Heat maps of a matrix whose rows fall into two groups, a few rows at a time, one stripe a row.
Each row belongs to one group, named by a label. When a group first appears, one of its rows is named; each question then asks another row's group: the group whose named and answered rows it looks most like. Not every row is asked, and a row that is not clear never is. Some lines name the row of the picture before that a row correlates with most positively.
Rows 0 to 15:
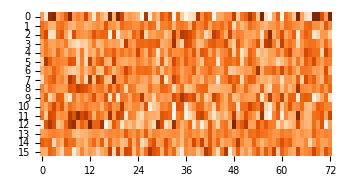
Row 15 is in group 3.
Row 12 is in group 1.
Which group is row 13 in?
3
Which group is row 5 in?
1
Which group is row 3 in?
3
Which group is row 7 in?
1
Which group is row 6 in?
3
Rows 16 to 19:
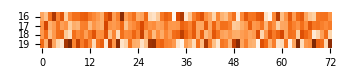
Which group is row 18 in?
3
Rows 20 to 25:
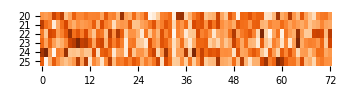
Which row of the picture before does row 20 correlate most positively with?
16
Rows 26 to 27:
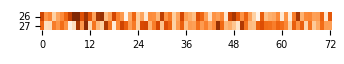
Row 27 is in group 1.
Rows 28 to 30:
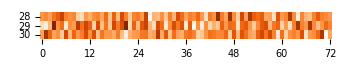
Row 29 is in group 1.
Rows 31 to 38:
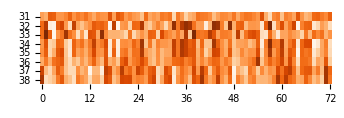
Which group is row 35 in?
3
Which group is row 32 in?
3
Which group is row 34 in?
3
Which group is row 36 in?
3
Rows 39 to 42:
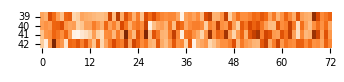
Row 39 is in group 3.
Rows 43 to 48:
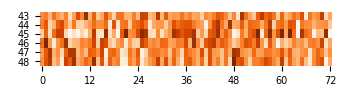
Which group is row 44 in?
3
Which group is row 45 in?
3
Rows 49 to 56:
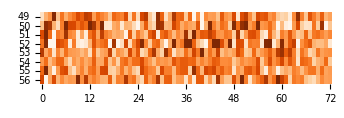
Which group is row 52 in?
3
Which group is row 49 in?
1
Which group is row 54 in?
3
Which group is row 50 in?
1
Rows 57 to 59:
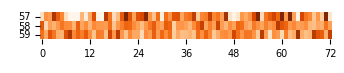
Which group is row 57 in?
3
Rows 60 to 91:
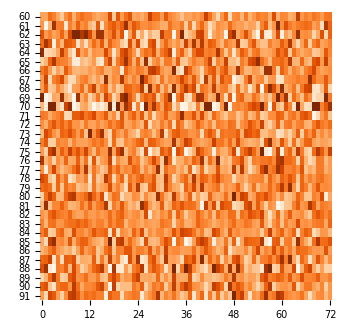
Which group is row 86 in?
3
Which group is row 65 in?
3
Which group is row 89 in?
1
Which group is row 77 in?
1
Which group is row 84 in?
3
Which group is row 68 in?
3
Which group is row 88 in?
3
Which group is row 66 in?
3
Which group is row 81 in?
1
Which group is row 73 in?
1
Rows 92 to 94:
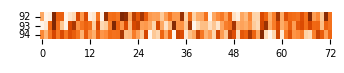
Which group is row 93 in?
1
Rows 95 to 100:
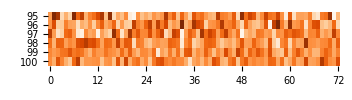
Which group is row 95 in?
1
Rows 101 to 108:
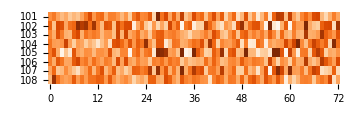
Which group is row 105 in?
3
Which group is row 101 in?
3
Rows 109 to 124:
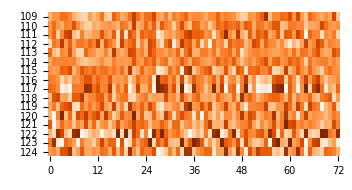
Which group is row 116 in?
3
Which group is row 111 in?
3
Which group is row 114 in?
3
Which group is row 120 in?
1
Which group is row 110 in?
3
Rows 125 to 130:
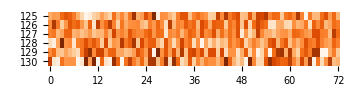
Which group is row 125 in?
3
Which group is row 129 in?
3
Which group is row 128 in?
1
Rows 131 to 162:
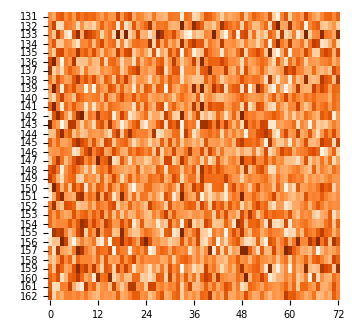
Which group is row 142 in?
1
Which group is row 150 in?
1
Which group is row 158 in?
1
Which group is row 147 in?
1
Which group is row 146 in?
3
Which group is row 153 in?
1
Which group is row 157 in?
1
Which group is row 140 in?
1
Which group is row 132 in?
3
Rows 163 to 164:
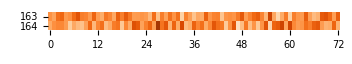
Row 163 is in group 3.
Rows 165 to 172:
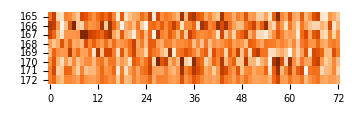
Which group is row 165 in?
3
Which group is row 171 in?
3
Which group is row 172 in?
3
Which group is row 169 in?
1
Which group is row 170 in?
3
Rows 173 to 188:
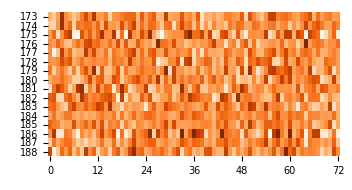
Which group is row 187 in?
3
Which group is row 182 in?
3
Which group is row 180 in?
3
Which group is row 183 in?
1
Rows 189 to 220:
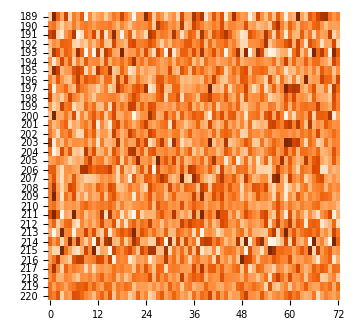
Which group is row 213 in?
1
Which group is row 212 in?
3
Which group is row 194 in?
1
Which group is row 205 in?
3
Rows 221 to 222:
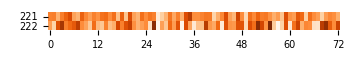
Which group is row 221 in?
3
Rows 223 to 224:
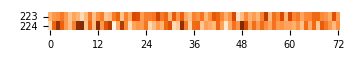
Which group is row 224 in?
1
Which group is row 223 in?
3
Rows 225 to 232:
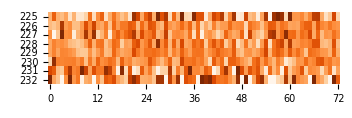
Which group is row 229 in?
3
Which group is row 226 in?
1
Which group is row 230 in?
1
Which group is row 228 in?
3
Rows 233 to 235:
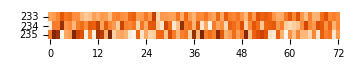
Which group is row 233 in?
3
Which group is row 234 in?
1
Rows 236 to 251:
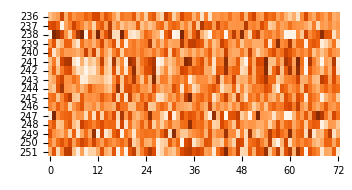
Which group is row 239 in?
3
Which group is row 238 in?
1
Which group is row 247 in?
1
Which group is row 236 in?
1
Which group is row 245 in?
3
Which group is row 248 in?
3
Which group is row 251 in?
3
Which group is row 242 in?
3
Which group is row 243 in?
3
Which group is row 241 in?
3
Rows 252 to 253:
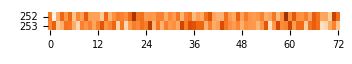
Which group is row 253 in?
3
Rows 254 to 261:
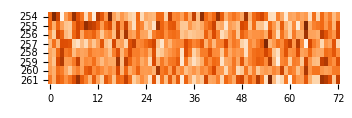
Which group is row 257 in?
3
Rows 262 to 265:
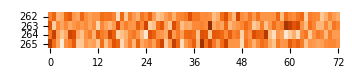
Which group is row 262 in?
3
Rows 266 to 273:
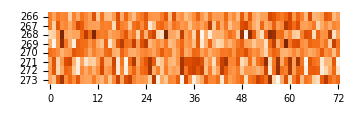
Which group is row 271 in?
3
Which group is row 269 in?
1
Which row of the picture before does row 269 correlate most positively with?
263
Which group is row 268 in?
1
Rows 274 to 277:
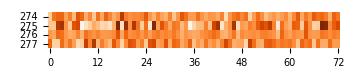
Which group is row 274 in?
1
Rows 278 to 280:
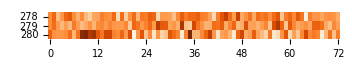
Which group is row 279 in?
3
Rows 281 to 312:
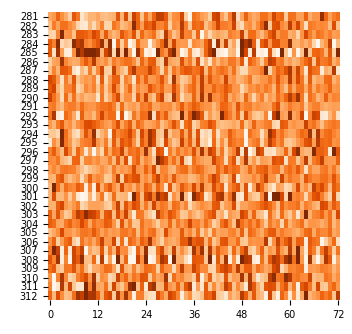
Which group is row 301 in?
3
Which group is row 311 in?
1
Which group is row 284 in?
1
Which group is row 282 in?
3
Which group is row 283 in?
1
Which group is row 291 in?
3
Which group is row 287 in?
3
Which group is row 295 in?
1
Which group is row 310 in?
1
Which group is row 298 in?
3
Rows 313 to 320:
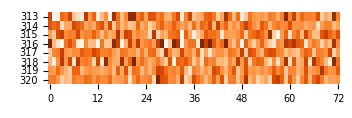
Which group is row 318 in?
1
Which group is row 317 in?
1
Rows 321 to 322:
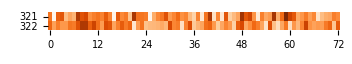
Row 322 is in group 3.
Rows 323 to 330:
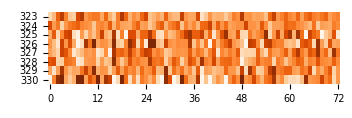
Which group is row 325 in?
3
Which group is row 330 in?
1
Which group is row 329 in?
1
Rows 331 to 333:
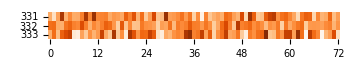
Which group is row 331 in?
1
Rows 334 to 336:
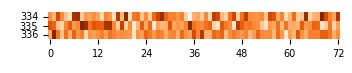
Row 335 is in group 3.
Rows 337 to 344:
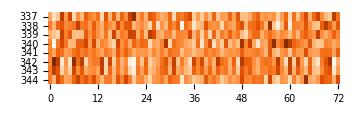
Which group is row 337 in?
1
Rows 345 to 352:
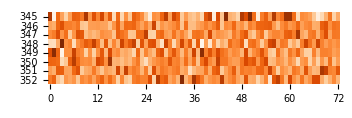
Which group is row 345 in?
1
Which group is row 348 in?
1
